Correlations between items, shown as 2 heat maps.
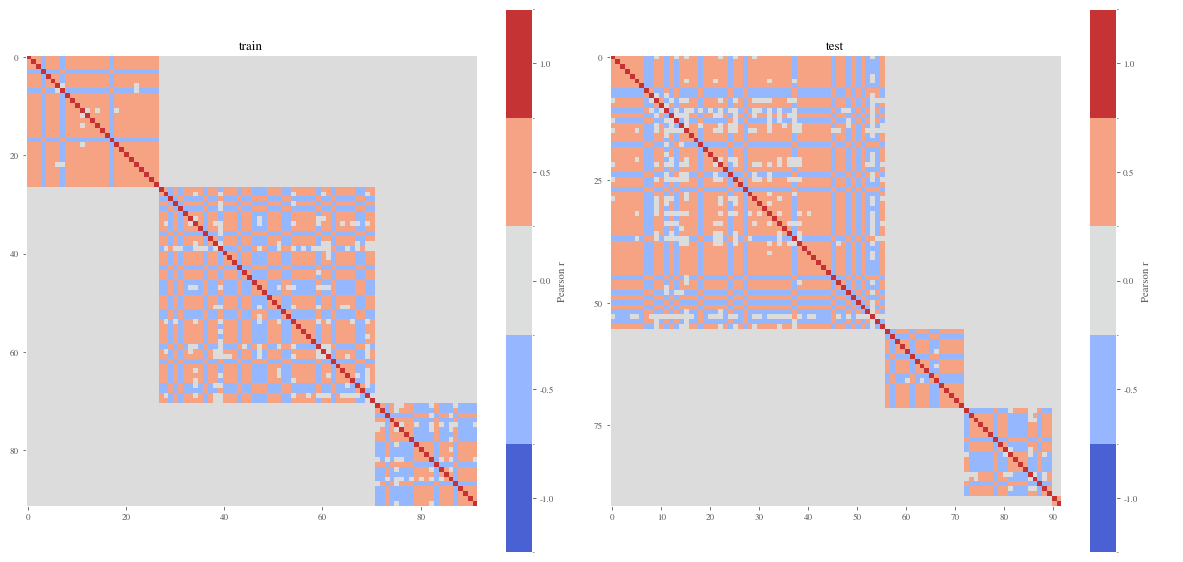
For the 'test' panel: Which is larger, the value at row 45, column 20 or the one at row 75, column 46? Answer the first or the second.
the second
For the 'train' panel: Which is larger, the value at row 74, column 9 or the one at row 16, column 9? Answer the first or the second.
the second
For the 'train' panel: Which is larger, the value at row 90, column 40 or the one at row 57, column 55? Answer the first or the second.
the second
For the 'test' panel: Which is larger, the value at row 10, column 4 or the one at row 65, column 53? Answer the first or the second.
the first
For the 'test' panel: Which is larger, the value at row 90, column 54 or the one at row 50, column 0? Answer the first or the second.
the first
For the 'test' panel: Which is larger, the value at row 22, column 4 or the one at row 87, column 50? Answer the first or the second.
the first
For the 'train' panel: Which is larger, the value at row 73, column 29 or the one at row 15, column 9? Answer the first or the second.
the second
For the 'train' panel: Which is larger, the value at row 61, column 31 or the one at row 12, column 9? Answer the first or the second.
the second
